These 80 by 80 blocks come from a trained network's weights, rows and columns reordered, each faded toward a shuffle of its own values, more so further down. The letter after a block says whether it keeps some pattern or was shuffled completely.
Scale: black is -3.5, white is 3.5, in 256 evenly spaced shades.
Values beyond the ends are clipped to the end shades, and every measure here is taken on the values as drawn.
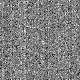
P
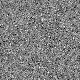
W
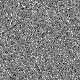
W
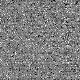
P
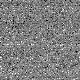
P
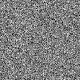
P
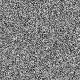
P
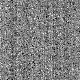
P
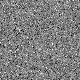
W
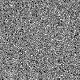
P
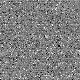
P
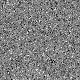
W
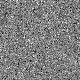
W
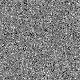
P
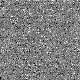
P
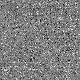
P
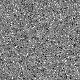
W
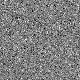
W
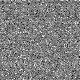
P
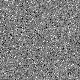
W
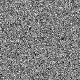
P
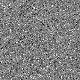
W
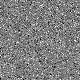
W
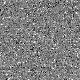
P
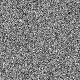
W
